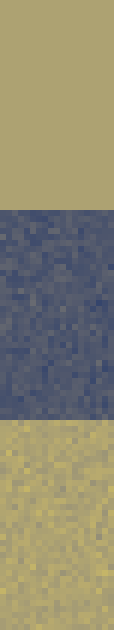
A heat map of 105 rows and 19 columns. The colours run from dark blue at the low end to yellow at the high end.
It is made of 3 by 1 panels. Panel 1,1: high, flat. Panel 2,1: low, fine-grained, faint in contrast. Panel 3,1: high, fine-grained, faint in contrast.
